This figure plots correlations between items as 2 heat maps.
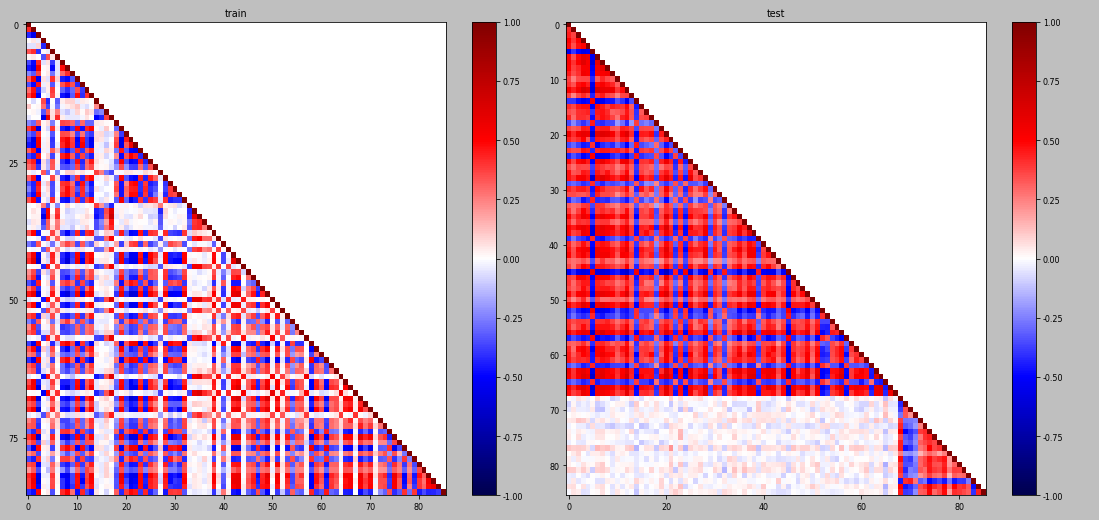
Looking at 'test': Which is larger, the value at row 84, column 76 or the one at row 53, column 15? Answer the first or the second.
the first
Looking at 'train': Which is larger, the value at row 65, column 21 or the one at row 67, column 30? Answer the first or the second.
the second
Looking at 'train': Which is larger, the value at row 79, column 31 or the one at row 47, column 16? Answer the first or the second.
the first
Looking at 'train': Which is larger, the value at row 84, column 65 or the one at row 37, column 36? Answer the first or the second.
the first
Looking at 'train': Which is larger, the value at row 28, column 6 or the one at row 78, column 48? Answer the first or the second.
the second
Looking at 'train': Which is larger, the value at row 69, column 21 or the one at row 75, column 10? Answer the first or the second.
the second
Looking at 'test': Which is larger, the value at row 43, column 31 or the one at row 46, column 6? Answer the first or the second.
the second
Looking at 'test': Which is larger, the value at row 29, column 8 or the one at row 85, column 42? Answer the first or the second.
the second
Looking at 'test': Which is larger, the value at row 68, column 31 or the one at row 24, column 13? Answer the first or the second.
the first
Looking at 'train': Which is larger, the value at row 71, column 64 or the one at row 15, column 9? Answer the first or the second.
the first
